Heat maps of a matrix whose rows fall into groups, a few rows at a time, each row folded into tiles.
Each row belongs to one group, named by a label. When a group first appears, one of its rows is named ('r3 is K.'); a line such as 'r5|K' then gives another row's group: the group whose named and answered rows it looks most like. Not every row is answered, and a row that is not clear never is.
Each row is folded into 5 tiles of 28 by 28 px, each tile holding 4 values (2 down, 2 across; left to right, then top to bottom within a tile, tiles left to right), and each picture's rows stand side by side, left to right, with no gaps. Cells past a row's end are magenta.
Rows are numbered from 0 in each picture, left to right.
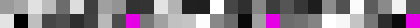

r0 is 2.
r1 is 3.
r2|3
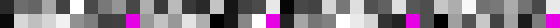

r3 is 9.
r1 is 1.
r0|3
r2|3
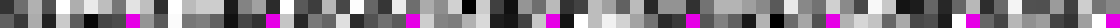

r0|9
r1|2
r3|1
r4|3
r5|9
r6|1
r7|1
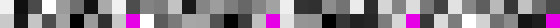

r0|2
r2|2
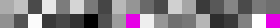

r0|2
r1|1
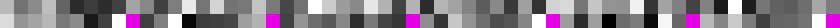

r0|1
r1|2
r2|9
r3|1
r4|2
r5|1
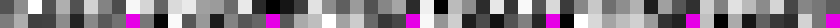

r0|9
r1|2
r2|3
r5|2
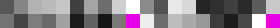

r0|9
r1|1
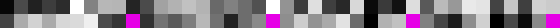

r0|3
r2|1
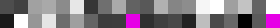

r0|3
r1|9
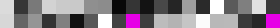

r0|2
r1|3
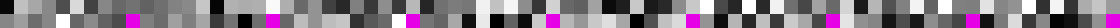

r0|3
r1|9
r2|1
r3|9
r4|1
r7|2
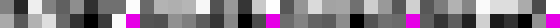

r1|9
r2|9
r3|9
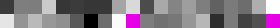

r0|1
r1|9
